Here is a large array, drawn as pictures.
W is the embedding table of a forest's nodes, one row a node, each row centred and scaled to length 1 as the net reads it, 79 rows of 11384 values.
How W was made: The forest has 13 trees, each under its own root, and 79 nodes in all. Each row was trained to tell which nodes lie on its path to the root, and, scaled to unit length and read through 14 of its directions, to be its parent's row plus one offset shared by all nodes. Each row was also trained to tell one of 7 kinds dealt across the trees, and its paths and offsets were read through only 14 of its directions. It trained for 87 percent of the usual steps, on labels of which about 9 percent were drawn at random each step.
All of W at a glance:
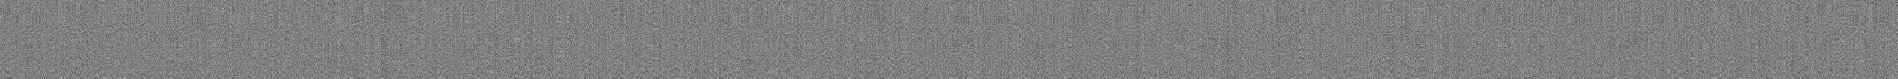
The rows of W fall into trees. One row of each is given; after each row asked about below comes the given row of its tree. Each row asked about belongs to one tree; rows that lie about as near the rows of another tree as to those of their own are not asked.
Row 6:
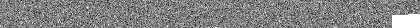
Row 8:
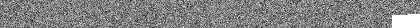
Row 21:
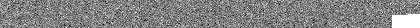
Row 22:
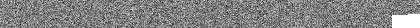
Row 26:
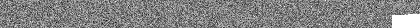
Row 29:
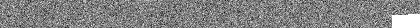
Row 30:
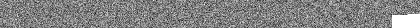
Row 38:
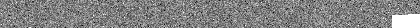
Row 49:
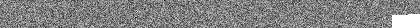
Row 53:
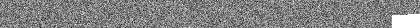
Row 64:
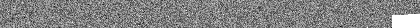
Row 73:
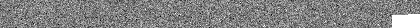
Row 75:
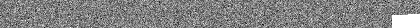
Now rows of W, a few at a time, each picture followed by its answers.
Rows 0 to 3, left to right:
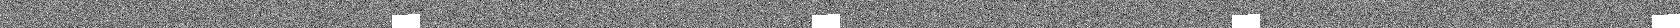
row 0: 6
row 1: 73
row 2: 26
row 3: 75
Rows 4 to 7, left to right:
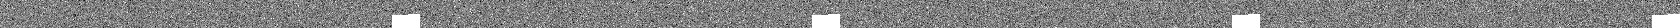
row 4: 6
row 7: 64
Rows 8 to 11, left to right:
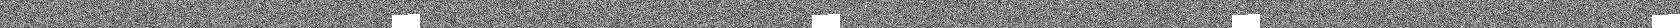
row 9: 8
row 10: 6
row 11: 8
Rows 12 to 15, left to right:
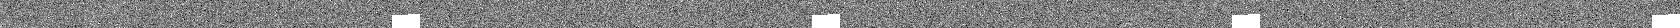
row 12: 21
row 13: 64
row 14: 49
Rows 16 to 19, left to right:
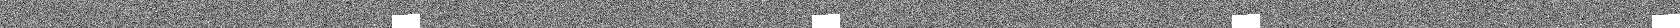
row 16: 22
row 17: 21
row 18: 73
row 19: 22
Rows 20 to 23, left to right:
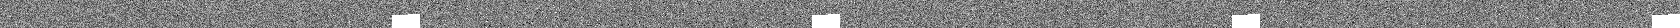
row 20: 73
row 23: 29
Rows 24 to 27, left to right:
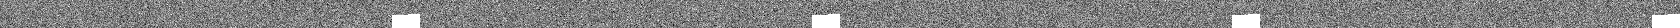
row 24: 49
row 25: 73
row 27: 64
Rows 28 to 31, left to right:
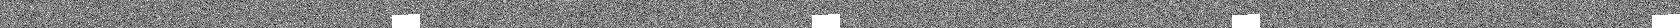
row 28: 8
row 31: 38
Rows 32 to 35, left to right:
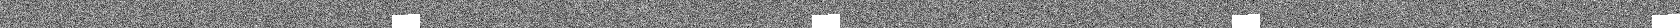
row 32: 21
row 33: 49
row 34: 53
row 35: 53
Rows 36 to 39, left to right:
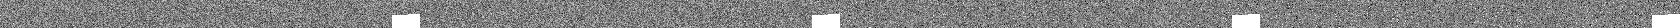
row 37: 53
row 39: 38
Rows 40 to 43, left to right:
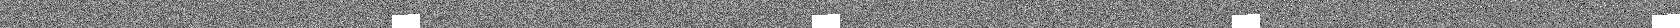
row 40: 53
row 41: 21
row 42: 75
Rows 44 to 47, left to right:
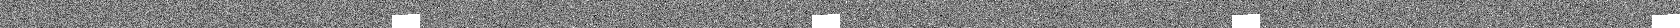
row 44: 38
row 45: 64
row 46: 26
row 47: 75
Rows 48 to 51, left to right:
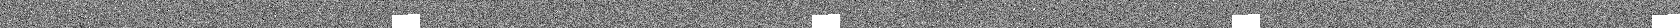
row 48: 26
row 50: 73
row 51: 26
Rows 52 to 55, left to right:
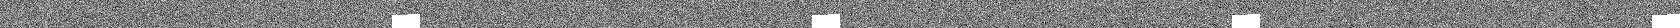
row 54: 38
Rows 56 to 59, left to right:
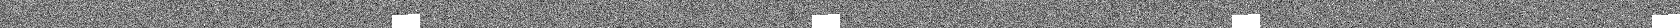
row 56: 75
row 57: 30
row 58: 49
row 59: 73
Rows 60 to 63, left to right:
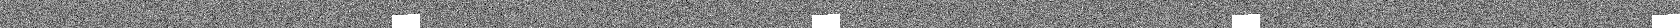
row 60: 26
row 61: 26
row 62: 30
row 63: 75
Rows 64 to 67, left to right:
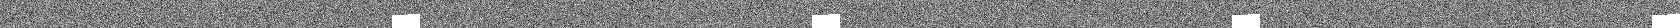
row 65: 8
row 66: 26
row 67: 29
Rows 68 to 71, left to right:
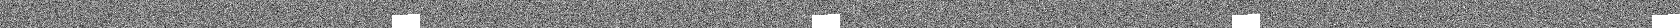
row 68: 53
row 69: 22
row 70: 22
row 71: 64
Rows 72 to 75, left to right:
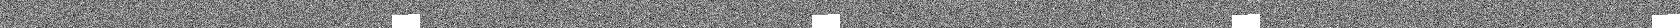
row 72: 6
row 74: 29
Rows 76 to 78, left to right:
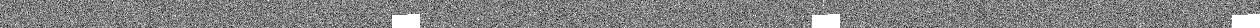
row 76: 38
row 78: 73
